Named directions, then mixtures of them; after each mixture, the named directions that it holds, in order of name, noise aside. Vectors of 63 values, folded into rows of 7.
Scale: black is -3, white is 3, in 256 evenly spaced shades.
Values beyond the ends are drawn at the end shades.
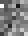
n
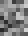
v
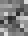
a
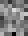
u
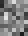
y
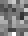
u, v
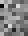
n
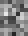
a, u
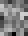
u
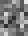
a, y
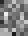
a, u, y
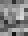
u, v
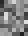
y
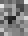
a, n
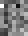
a, n, y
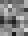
a, u, v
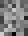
n, u, y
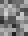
a, u, v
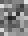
a, n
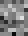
u, v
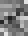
a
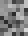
v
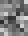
a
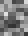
a, v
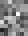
a, u, v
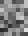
v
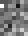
n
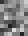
n, v, y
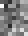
n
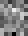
u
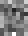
u
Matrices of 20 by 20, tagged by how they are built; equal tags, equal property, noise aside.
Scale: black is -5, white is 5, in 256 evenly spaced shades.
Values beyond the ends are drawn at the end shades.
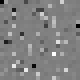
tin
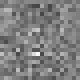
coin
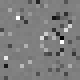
tin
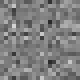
coin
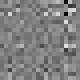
coin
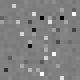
tin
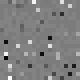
tin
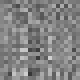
coin
